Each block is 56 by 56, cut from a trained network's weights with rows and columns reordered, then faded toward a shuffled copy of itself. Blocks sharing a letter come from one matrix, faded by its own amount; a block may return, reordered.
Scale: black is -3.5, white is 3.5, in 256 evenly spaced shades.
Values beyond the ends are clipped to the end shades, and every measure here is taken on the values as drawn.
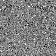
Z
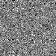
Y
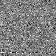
Z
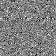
Z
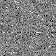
Z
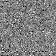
Z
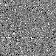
Z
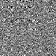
Y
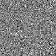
Y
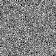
Y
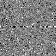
Z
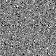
Z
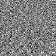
Y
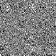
Y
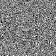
Y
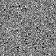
Y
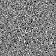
Y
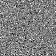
Z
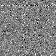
Z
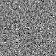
Y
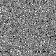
Z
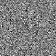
Y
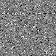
Z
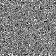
Z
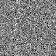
Y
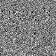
Y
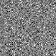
Y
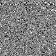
Z
